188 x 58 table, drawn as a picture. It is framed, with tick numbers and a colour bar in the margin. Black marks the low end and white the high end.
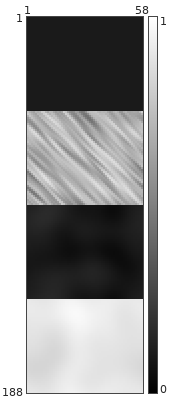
The table splits into 4 rows of 1 panel. Panel 1,1: very low, flat. Panel 2,1: high, slanting down to the right. Panel 3,1: very low, smooth, faint in contrast. Panel 4,1: very high, smooth, faint in contrast.
